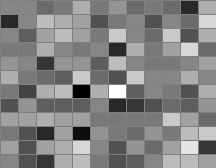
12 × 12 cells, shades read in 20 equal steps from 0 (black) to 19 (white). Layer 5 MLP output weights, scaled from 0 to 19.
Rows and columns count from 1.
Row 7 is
9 5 13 14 0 13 19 7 10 9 6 13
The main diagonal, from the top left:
10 10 12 10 11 8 19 4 9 9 17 12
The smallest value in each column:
3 5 3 7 0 6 3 4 6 8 3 4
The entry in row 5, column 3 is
4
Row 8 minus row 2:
3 1 -7 -6 -5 4 -6 -6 0 -2 -1 -5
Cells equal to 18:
0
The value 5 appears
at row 7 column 2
